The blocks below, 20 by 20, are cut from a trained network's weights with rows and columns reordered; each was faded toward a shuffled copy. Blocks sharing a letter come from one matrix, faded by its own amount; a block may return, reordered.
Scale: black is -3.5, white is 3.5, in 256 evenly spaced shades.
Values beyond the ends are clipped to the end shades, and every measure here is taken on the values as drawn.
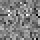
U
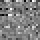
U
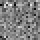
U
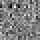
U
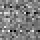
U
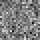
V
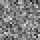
V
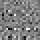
U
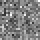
V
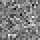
V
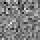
V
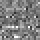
U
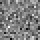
V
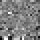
U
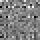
U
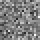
V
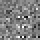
U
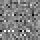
U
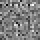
U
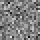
V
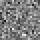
V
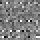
U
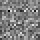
U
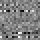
U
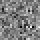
U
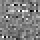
U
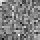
V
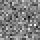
V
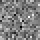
V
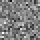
V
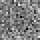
V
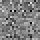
U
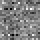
U
